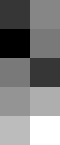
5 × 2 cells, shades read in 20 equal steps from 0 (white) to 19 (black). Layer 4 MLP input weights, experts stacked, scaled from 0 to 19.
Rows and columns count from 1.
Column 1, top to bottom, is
15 19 10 8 5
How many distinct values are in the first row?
2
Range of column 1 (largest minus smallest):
14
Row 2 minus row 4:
11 4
